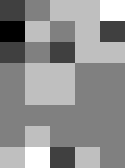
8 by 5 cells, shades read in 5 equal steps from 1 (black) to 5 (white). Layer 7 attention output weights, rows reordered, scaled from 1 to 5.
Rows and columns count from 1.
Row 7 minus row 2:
2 0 0 -1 1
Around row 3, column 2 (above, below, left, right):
4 4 2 2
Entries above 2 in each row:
4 3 3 5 5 5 5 4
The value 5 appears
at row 1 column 5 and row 8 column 2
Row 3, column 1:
2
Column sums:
21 30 25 28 26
